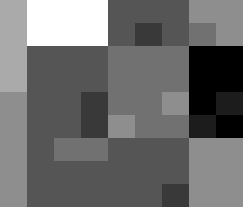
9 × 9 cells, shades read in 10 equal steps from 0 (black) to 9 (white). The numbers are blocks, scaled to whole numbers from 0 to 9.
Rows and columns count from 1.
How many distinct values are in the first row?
4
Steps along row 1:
up same same down same same up same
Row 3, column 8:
0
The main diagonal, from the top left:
6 9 3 3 4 4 3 5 5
